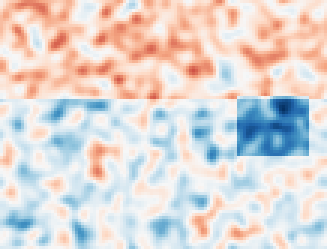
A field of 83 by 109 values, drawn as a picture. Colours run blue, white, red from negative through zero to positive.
Seam: horizontal, 40% of the way down, the top part higher. Stripes: none. Odd patch: lower, in the middle right. Lone odd cells: none. Ninth with the lowest average: middle right.
